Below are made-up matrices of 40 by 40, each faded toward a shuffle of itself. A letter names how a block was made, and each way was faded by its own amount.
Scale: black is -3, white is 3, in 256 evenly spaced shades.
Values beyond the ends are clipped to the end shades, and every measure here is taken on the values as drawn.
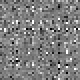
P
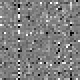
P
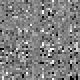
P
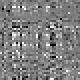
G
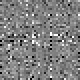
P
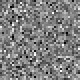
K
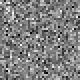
K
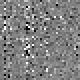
P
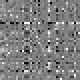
G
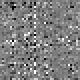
P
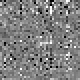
P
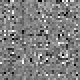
P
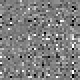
P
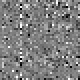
P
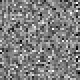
K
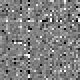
P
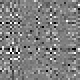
G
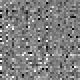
P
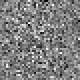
K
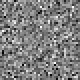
K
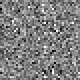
K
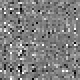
P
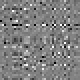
G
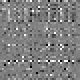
G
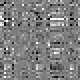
G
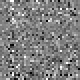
P
